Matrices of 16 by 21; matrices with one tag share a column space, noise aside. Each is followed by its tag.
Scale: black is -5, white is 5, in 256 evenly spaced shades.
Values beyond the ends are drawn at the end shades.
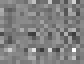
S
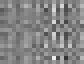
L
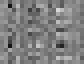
L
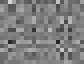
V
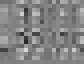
S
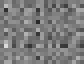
L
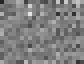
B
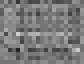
S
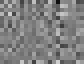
B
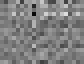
B
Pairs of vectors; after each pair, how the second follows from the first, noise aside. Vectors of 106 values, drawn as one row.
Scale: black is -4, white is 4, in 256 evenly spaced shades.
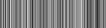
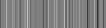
partly zeroed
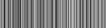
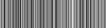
copied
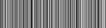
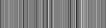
partly zeroed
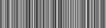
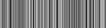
negated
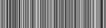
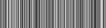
negated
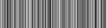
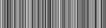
copied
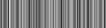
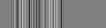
partly zeroed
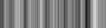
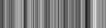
copied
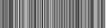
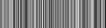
negated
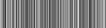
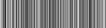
copied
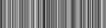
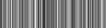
copied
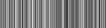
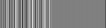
partly zeroed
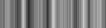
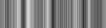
negated
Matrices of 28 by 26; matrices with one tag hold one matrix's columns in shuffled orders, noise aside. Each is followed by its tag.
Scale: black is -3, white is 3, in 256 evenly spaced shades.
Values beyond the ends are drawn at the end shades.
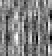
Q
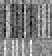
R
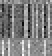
R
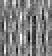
Q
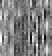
Q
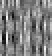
Q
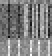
R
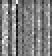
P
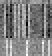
R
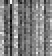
P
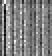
P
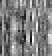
Q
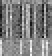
R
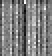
P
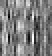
Q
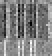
R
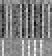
R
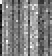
P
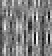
Q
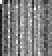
P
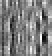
Q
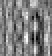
Q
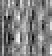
Q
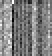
P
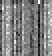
P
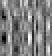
Q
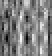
Q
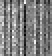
P
